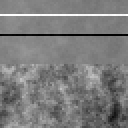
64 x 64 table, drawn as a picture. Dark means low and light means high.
Grain: streaks across. Seam: horizontal, 50% of the way down, the top part calmer. Histogram: heavy tails on both sides. Ninth with the lowest average: bottom right. Odd lines: rows 8 and 18. Average level on the scale: 50%.
